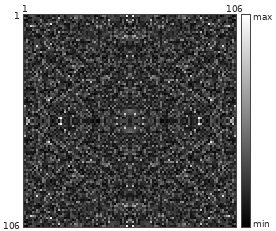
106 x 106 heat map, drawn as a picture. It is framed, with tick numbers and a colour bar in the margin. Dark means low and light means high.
Stripes: none. Mirror symmetry: left to right and top to bottom. Histogram: skewed, a long tail of high values. Average level on the scale: 20%. Odd rows or columns: none. Slope: none.
